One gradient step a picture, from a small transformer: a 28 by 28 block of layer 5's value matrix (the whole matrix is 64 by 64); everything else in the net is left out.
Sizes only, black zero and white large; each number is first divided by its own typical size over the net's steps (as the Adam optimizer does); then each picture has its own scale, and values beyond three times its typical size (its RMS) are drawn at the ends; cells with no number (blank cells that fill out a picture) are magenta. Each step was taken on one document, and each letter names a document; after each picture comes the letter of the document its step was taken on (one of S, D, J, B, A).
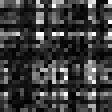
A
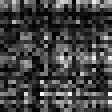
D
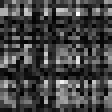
D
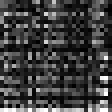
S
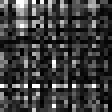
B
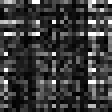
A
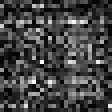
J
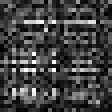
J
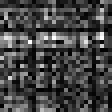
S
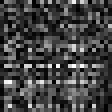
J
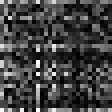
S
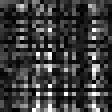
B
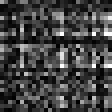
D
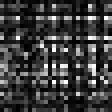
A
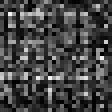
S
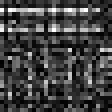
S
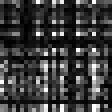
A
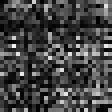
D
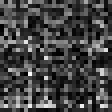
S
